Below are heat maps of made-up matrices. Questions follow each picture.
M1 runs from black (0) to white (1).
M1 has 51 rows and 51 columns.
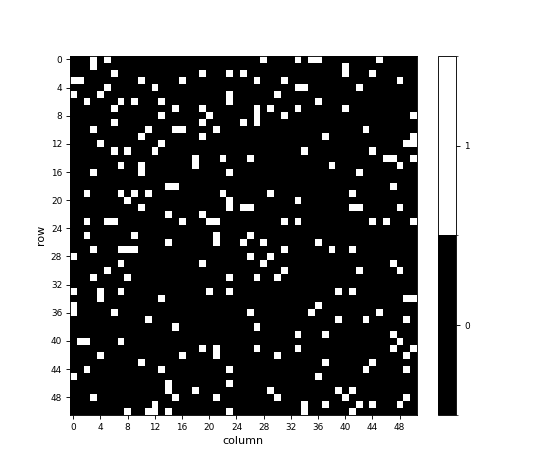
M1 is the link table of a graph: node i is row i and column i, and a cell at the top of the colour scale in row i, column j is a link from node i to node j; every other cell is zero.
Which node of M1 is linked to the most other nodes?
node 23
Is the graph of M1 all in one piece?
no
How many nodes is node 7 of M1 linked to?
7
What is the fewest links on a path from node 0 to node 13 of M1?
3
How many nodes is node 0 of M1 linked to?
7
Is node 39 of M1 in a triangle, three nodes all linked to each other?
no
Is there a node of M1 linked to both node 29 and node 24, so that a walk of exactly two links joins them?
no
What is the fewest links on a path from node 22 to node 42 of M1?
4
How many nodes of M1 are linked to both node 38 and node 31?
1
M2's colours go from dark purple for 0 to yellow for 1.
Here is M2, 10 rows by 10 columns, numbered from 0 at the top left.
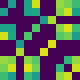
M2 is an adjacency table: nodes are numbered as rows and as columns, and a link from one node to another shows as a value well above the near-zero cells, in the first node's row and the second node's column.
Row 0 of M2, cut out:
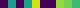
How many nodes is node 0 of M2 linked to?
6
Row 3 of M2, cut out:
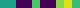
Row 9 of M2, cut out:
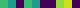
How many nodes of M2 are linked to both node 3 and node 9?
5
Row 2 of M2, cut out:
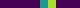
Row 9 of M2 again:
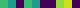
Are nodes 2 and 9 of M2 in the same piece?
no
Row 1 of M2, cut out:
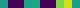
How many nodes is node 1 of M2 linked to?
6
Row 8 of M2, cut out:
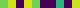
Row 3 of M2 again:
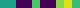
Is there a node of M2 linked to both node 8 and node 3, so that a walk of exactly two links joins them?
yes
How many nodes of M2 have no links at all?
0
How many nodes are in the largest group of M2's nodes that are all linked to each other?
7
